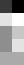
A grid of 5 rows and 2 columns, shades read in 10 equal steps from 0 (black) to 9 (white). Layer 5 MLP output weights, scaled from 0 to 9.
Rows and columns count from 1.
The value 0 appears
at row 1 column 2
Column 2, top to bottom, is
0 9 7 8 6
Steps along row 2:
up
